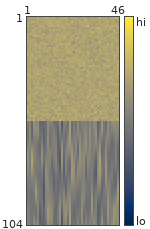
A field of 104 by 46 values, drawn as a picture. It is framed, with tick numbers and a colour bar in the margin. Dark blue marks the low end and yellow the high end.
It is made of 2 by 1 panels. Panel 1,1: high, fine-grained, faint in contrast. Panel 2,1: middling, streaked downward.
